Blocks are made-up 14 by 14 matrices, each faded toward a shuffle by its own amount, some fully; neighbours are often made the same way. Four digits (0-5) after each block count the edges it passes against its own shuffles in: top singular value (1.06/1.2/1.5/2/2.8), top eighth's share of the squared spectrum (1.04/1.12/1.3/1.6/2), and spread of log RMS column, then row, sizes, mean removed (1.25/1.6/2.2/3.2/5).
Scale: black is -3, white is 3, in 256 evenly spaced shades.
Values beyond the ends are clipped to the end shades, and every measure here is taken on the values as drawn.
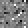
0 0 0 0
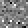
0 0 0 0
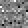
1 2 0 0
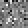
2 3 0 1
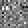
2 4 0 1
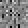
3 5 2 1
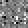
0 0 0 0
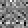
2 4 0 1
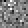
0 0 0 0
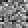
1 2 0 0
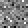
1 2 0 1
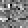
1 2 0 2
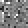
2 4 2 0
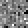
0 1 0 0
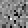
1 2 1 0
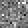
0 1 0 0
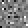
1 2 0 0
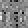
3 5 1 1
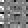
3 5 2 2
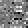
3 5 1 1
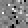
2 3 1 0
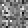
1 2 2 0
